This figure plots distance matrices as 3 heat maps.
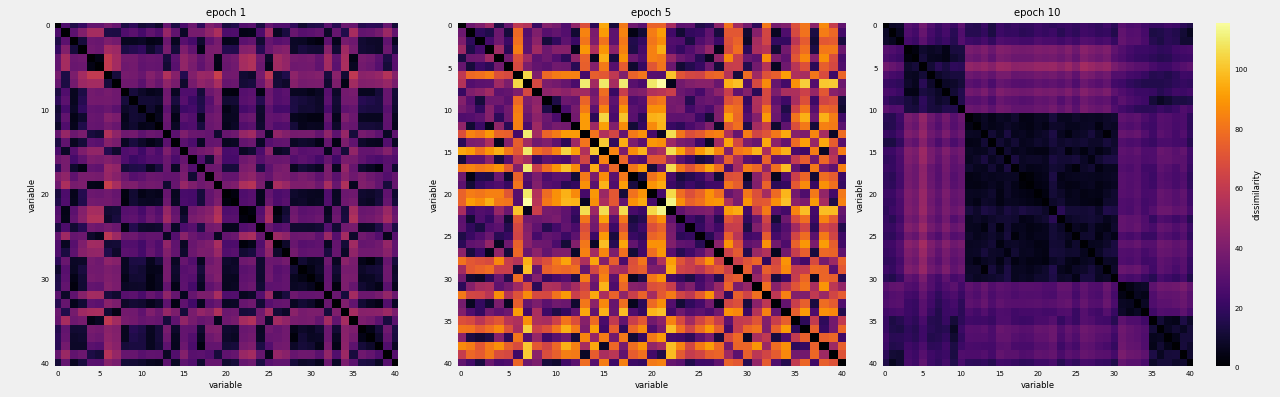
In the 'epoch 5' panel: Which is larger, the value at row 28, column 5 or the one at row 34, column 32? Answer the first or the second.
the second
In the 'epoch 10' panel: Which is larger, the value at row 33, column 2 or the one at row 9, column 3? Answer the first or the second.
the first
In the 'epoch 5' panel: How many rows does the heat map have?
41
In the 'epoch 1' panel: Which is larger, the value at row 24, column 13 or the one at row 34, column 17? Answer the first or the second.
the second
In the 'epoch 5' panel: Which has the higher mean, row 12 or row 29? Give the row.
29
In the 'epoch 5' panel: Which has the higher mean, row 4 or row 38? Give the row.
38
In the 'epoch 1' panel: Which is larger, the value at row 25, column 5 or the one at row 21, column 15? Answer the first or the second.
the second
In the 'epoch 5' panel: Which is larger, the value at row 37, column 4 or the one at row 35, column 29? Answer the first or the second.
the second
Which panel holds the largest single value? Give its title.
epoch 5
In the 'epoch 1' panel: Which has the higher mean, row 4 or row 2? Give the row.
4
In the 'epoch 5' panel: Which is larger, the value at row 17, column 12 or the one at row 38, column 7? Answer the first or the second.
the second
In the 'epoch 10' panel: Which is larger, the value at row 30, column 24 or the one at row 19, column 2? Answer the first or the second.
the second
